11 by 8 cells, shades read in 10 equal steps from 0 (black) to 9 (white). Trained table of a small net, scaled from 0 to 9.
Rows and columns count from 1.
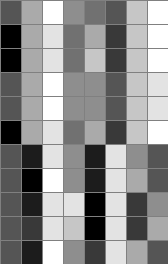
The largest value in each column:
3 6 9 8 7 8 7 9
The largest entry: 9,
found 9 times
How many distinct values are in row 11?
7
